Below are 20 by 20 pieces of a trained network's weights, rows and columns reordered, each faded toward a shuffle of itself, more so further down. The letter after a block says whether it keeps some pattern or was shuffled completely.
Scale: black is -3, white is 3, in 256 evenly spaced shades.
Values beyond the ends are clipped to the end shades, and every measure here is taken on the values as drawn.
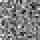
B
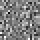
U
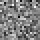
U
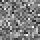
B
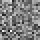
U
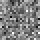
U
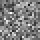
B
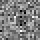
U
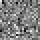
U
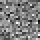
U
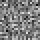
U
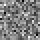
B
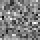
U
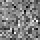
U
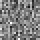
U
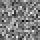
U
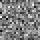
U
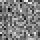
U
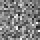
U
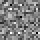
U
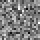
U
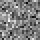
B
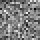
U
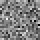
B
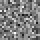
B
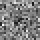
B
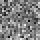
B
